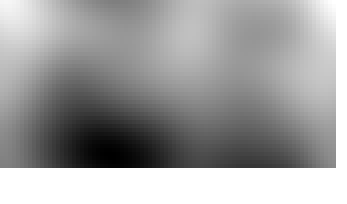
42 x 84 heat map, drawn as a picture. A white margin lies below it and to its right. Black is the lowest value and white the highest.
Average level on the scale: 50%. Odd rows or columns: none. Slope: up to the top. Lone odd cells: none. Grain: smooth.
